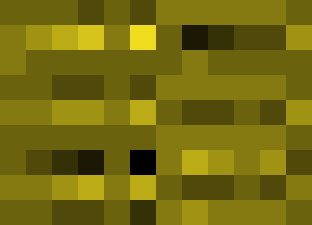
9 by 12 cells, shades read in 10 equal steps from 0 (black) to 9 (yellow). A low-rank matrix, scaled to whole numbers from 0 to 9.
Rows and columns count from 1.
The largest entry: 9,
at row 2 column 6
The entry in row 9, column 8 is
6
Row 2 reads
5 6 7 8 5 9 4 1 2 3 3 6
